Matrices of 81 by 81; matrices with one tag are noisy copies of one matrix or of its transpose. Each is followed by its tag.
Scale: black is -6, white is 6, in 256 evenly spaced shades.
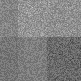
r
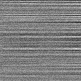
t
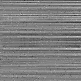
t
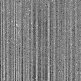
t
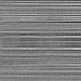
t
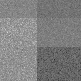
r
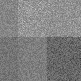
r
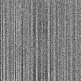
t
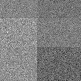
r
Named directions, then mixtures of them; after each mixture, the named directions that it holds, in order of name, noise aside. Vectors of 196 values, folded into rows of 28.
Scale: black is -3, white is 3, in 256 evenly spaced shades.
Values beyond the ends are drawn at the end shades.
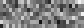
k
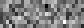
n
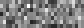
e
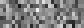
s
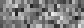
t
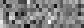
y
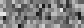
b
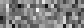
n, s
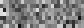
b, s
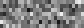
k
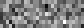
n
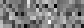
n, s, y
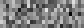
b, e, y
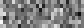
b, y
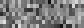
e, k, s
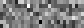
e, k, s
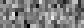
t, y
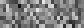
s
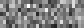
e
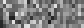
y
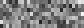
k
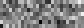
k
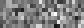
t
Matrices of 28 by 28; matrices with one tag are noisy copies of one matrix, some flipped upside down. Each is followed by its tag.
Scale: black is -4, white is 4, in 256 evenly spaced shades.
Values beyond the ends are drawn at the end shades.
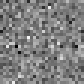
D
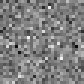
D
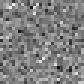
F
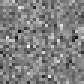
D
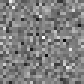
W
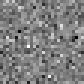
D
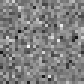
D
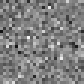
D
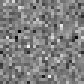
D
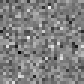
D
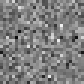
D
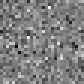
D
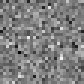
D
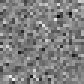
F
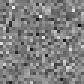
W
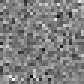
F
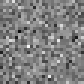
D
